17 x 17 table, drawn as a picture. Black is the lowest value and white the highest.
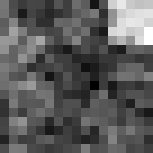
Most values sit low, with a long tail of high ones. The centre is the ninth with the lowest average. The top right is the ninth with the highest average. An odd patch, higher than its surroundings, sits in the top right. Values change most from cell to cell in the top right.
